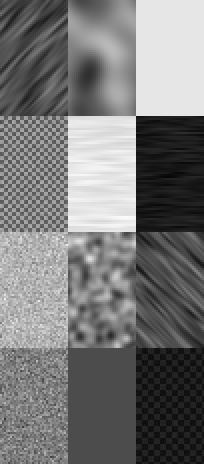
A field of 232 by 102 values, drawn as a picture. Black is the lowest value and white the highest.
It is made of 4 by 3 panels. Panel 1,1: low, slanting up to the right. Panel 1,2: middling, smooth, strong in contrast. Panel 1,3: very high, flat. Panel 2,1: middling, checkered, strong in contrast. Panel 2,2: very high, streaked across, faint in contrast. Panel 2,3: very low, streaked across, faint in contrast. Panel 3,1: high, fine-grained. Panel 3,2: middling, blotchy, strong in contrast. Panel 3,3: low, slanting down to the right. Panel 4,1: middling, fine-grained. Panel 4,2: low, flat. Panel 4,3: very low, checkered, faint in contrast.
